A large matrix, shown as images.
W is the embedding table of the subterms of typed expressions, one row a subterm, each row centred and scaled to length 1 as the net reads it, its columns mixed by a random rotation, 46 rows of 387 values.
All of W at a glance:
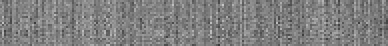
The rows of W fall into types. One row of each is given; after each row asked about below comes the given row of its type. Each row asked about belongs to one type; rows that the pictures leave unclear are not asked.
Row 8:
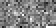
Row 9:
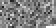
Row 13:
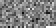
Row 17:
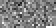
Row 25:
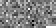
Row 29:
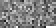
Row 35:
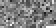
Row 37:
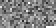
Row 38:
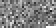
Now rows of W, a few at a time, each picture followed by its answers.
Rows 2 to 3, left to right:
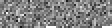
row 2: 8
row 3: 9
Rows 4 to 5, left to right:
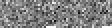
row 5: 13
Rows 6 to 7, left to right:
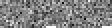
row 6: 35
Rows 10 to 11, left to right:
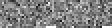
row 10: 9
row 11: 29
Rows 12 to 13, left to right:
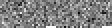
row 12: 17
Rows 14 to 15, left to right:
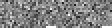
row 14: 38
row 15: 9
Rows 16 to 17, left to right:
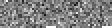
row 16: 35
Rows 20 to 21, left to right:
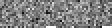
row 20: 13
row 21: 29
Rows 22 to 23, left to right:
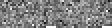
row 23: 29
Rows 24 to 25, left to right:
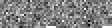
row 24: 8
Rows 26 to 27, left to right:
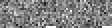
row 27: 25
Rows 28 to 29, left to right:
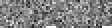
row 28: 35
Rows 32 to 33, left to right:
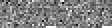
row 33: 29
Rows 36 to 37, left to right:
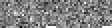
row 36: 8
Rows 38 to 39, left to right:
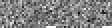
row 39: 13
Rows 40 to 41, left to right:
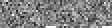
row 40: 9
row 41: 13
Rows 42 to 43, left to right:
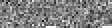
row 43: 35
